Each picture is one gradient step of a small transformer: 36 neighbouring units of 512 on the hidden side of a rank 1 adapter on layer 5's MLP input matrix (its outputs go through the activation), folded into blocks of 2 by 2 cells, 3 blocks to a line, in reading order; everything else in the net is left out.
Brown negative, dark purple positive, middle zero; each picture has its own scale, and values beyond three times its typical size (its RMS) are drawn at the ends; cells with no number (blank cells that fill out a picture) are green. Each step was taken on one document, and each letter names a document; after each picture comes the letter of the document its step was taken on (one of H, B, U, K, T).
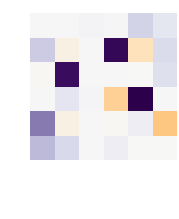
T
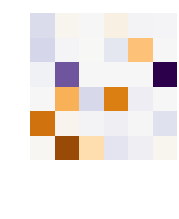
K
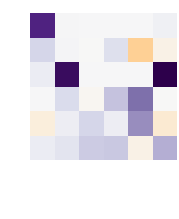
K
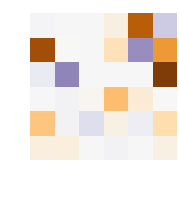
T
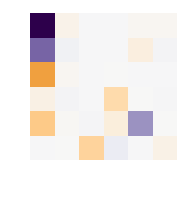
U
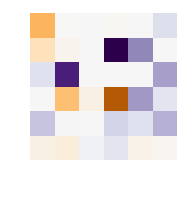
K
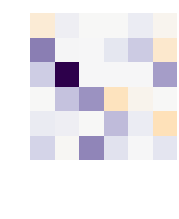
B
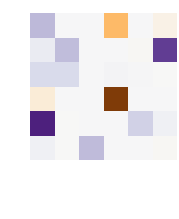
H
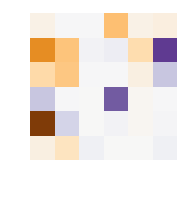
H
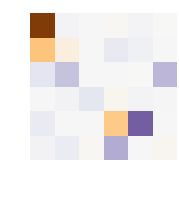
U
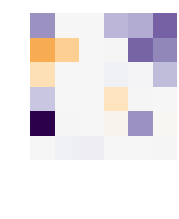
H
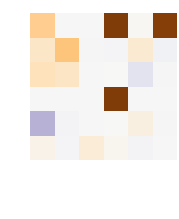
H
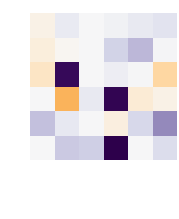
K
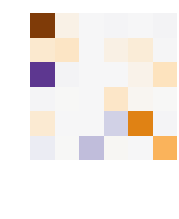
U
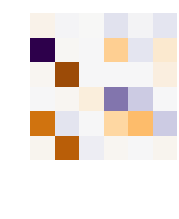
T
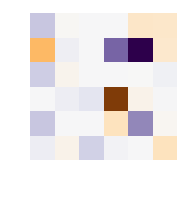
B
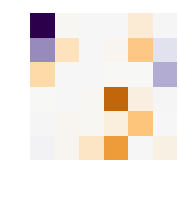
U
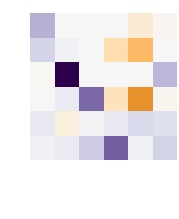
K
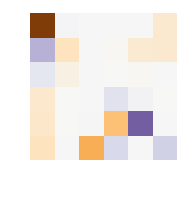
U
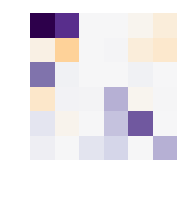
U
